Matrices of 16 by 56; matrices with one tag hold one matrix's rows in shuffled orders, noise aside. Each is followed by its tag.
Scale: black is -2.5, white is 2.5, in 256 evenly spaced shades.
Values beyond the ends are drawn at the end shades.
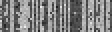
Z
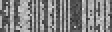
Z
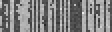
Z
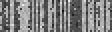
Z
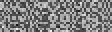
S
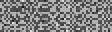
S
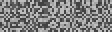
S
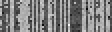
Z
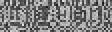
S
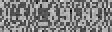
S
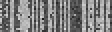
Z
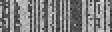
Z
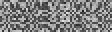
S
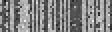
Z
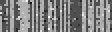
Z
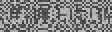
S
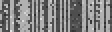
Z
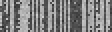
Z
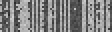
Z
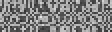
S
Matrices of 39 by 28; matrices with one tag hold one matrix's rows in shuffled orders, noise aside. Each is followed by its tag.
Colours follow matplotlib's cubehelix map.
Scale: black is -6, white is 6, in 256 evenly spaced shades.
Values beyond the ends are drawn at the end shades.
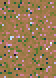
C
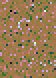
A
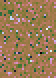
C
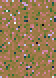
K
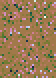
A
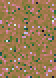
K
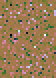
A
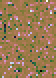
C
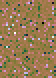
K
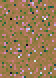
A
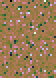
A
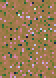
A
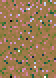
A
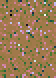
A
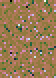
A
